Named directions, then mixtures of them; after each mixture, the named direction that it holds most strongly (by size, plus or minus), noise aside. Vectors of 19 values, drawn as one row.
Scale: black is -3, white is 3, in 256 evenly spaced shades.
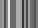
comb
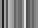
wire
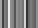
wire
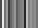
wire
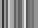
wire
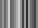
comb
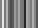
wire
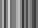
comb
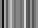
wire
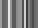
comb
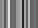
comb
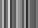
comb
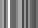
comb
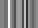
comb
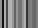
wire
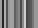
wire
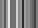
comb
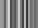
comb
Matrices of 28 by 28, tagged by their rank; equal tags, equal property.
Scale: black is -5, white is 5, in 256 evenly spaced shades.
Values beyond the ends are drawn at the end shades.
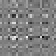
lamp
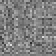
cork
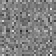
cork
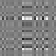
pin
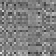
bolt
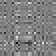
lamp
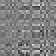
bolt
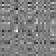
bolt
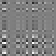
pin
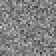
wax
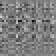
bolt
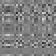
lamp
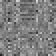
cork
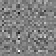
cork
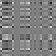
pin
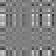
pin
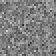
wax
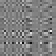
lamp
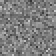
wax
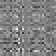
bolt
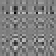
lamp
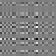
pin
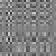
lamp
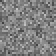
wax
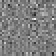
cork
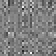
bolt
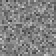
wax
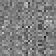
cork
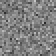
wax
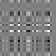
pin
